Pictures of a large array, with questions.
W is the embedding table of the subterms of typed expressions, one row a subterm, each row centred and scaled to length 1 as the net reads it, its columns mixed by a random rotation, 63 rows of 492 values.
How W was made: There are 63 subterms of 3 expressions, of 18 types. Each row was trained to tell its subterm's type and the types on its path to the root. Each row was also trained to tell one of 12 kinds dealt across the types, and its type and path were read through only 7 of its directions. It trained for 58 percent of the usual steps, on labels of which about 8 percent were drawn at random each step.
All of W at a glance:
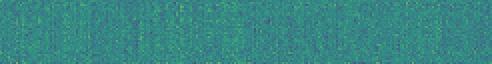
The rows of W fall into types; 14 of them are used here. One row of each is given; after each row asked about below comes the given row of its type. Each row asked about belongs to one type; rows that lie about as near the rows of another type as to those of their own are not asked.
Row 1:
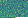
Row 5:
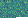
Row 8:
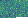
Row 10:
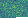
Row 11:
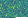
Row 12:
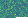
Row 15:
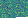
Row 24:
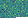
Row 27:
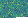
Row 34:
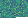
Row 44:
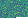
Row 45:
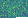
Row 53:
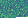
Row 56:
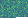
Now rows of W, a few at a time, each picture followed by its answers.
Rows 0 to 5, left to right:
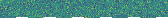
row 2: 12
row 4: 8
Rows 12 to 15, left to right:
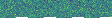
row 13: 53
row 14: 10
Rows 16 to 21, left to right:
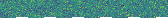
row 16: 5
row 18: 56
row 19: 10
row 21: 8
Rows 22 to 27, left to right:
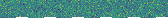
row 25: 12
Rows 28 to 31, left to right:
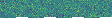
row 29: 24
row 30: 5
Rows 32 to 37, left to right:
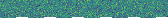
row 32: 5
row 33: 8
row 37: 27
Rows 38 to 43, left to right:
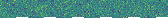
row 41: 24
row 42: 24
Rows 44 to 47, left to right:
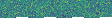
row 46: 5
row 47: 15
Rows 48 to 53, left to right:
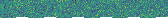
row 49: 15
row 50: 53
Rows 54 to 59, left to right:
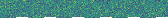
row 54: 12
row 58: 27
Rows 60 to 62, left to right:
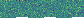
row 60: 53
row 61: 12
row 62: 8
